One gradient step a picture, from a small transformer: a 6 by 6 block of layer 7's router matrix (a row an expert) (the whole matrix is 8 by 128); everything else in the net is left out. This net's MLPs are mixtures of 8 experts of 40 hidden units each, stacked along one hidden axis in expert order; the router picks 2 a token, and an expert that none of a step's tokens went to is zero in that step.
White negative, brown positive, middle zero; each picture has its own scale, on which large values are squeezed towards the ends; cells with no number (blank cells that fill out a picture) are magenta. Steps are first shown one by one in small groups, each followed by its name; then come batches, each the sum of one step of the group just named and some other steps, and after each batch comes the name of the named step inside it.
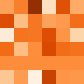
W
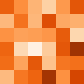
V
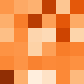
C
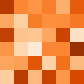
V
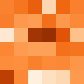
W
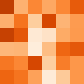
V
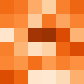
V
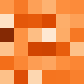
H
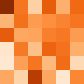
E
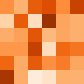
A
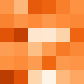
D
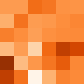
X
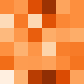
A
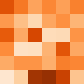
H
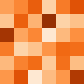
H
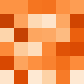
X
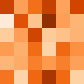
A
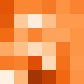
E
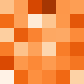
A
